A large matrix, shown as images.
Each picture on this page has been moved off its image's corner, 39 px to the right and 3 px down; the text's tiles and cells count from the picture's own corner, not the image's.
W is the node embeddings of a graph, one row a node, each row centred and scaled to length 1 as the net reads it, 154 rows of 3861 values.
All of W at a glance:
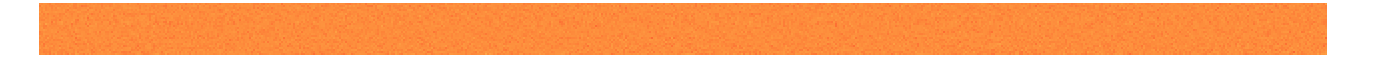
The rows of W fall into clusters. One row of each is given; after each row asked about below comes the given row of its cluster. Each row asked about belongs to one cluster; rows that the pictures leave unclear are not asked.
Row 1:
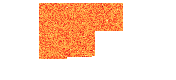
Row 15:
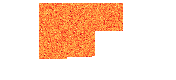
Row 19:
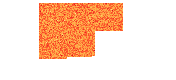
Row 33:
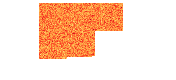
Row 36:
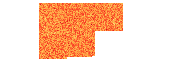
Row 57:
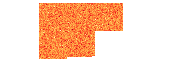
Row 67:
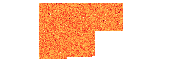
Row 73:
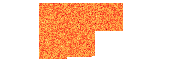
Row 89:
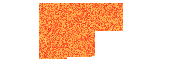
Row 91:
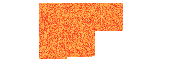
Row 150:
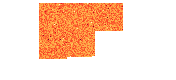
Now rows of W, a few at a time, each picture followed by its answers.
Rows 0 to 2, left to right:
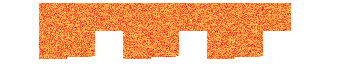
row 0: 33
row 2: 1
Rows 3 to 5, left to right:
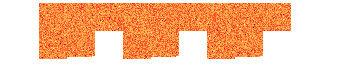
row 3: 19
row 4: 36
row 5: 91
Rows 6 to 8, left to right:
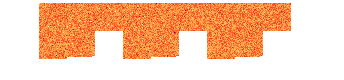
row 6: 57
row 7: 57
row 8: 15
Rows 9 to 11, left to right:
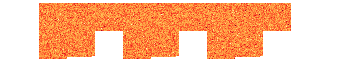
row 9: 19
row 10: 19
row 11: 36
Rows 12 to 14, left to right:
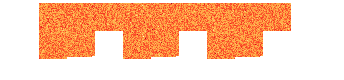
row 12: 36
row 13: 91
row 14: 36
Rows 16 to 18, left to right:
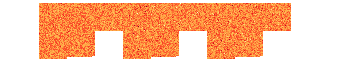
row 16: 67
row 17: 57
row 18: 91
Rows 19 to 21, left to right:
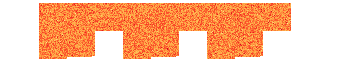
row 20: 67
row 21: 67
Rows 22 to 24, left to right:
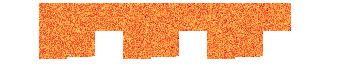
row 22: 33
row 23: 89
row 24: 1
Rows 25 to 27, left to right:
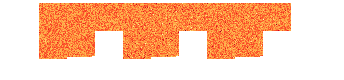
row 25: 89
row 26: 150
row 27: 57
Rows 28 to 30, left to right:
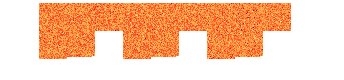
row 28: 1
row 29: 91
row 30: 91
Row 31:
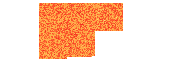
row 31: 73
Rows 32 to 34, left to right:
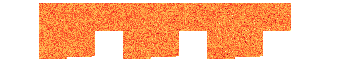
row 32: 15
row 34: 150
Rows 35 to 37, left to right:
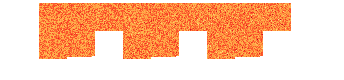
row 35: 73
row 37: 67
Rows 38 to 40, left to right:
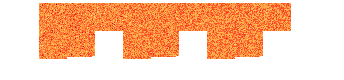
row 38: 67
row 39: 1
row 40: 73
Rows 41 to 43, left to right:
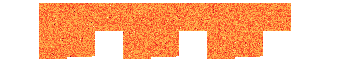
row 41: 150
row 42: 67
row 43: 33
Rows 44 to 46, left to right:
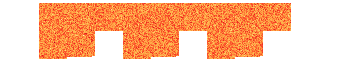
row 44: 1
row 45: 67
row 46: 89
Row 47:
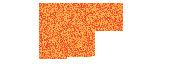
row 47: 19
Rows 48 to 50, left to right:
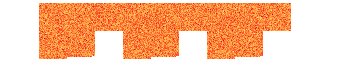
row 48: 1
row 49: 67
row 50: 67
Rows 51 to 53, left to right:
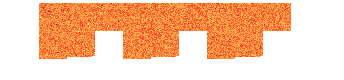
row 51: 33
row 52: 73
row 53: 36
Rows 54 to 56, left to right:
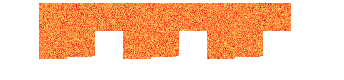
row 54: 36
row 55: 33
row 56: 57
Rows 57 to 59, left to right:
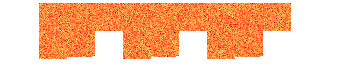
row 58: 57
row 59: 67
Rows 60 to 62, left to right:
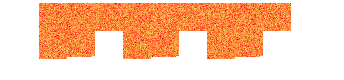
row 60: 73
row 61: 57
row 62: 36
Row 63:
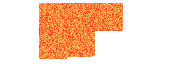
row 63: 91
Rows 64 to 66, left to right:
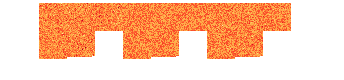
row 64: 1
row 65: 57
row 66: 1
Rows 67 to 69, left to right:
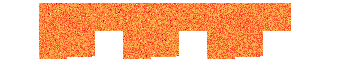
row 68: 150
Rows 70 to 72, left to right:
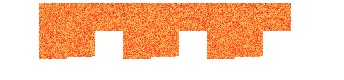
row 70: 57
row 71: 19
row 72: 19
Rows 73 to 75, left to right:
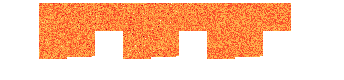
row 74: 91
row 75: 150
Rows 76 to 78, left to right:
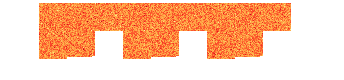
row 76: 67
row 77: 57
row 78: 89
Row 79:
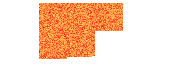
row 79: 1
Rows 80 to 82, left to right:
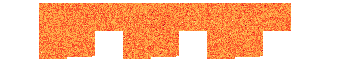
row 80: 36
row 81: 67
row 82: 19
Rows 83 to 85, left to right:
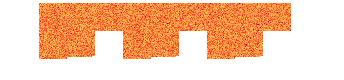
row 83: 91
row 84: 89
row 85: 33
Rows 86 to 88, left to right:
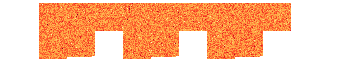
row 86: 19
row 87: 33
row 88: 1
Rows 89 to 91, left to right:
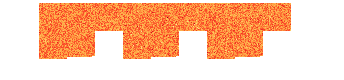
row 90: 67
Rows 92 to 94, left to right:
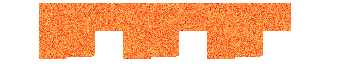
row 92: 1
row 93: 15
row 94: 36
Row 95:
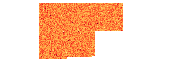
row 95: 33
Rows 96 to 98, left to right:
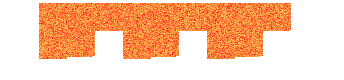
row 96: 15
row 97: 67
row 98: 150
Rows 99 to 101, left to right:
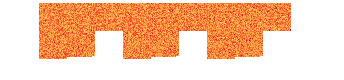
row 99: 1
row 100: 91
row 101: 150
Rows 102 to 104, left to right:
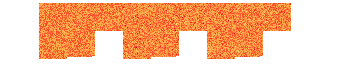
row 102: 57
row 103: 67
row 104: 15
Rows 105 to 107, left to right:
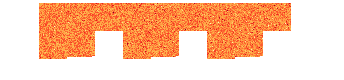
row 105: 57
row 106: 15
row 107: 89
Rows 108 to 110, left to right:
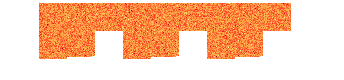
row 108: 19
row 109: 33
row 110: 73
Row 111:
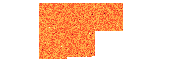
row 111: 73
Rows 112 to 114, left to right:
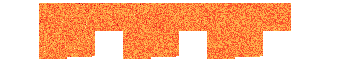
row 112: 91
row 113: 67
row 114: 150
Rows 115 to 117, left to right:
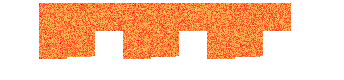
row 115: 19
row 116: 1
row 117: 36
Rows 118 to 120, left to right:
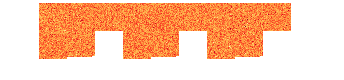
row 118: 36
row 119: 67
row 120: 73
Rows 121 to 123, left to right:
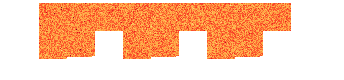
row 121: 33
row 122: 57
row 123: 15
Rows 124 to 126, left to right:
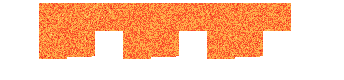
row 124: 73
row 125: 57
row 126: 33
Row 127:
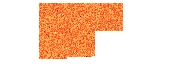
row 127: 73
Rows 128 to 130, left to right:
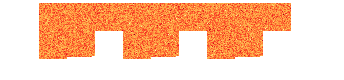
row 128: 1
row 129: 1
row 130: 91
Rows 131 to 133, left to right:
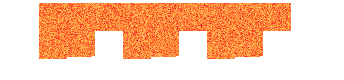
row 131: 73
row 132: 91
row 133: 15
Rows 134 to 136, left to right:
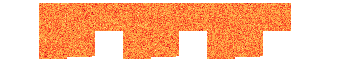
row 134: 89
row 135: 1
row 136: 91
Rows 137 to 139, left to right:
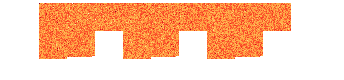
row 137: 57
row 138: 73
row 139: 36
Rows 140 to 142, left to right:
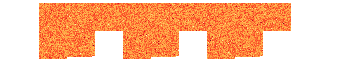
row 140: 57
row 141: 19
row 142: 19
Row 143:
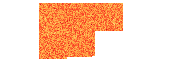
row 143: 36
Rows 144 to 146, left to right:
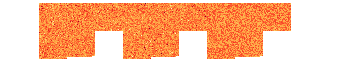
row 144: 89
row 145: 73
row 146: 150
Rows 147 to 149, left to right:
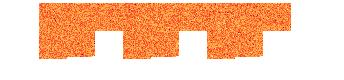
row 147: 33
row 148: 33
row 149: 150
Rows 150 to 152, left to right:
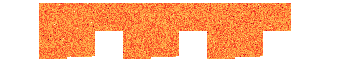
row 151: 19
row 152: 89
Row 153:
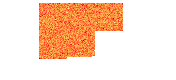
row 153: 19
